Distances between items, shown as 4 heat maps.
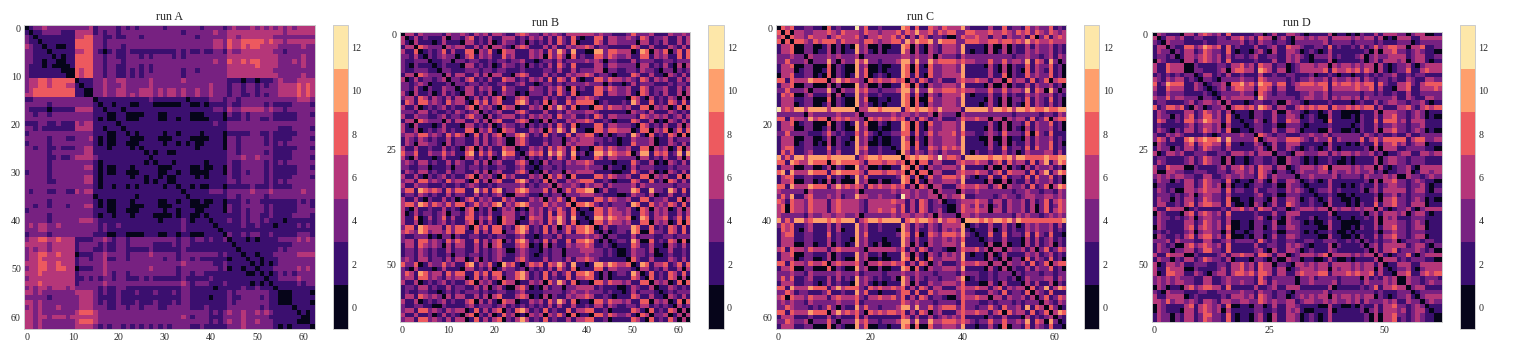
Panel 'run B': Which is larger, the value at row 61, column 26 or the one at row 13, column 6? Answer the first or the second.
the second
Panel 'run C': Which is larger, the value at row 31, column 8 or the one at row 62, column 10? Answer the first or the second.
the first
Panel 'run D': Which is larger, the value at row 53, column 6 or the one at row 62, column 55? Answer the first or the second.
the first
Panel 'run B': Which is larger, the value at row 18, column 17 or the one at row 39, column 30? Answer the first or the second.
the second
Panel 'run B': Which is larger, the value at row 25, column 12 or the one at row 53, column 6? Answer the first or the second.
the second
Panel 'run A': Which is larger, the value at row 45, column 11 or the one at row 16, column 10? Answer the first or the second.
the second
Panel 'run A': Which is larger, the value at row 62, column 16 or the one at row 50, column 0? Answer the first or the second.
the second
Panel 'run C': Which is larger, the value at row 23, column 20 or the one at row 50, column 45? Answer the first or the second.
the first
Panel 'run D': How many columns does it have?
63
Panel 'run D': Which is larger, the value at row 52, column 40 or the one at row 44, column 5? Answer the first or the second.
the first
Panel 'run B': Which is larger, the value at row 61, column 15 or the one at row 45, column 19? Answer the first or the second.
the first
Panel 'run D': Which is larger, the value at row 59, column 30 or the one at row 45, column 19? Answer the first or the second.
the first
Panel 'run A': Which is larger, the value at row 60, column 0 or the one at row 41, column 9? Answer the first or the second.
the first
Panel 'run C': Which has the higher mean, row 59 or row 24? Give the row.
59
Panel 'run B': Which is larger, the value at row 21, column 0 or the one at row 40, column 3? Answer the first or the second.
the second
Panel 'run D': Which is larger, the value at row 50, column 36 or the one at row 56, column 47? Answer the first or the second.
the first
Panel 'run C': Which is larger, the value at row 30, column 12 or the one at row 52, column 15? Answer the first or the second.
the first
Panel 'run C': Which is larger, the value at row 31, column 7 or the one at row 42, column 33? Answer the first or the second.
the second
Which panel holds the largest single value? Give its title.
run C
